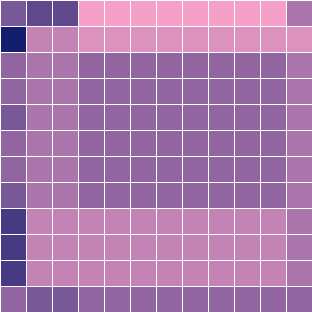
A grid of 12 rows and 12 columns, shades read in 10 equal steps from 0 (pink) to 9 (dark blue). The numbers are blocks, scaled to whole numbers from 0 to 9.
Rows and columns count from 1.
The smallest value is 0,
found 8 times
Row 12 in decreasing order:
5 5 4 4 4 4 4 4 4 4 4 4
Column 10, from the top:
0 1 4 4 4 4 4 4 2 2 2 4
